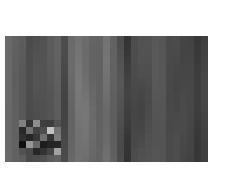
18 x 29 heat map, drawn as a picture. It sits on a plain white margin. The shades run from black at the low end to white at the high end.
Grain: streaks running down. Odd patch: rougher, in the bottom left. Roughest part: bottom left.
